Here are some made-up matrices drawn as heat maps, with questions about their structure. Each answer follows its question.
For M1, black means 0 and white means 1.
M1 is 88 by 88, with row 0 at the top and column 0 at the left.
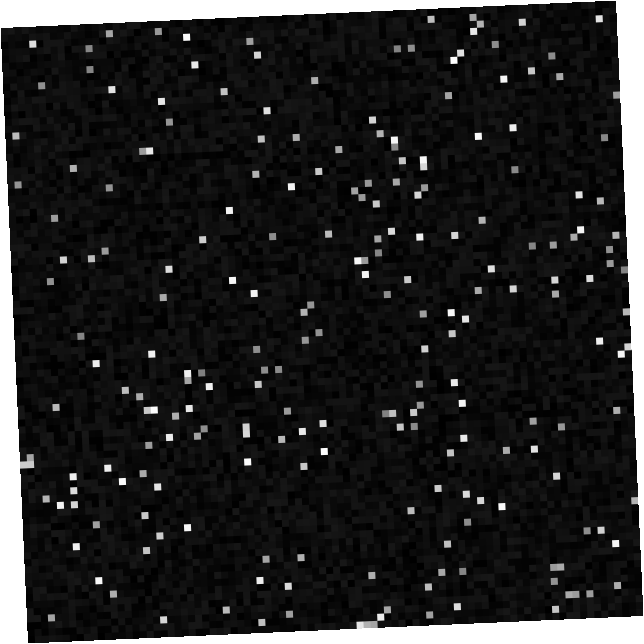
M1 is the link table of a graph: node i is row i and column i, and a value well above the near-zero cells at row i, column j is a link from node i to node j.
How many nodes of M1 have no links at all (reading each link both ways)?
2
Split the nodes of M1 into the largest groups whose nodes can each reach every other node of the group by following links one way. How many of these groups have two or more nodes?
2
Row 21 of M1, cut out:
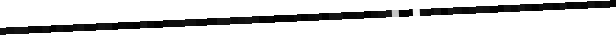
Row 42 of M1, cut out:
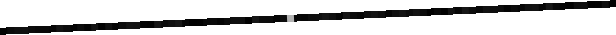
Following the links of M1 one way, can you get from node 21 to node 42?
yes
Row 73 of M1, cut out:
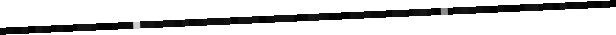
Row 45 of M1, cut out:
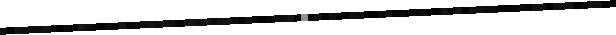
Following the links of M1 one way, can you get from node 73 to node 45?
yes
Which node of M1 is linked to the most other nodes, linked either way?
node 59
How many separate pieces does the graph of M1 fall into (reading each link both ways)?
3
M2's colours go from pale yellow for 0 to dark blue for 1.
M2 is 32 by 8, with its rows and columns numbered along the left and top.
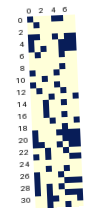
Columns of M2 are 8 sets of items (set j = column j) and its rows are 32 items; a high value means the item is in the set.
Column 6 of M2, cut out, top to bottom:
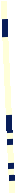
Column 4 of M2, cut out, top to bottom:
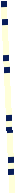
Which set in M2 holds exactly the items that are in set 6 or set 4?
0
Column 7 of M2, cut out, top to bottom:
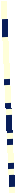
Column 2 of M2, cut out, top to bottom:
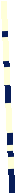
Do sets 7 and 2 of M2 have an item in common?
yes
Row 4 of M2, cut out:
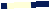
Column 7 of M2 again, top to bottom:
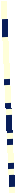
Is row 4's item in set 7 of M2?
yes
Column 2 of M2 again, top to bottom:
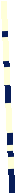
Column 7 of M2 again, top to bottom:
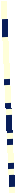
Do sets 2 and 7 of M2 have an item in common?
yes
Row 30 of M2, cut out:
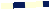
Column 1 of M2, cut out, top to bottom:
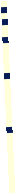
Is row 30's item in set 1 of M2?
no
